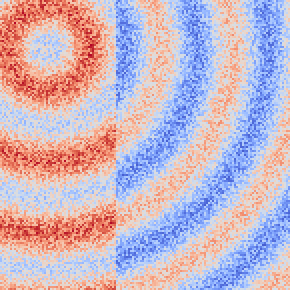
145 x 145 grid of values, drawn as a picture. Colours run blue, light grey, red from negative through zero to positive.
Average level on the scale: 50%. Rings: centred on the top left. Mirror symmetry: none. Ninth with the highest average: top left. Seam: vertical, 40% of the way across, the left part higher.
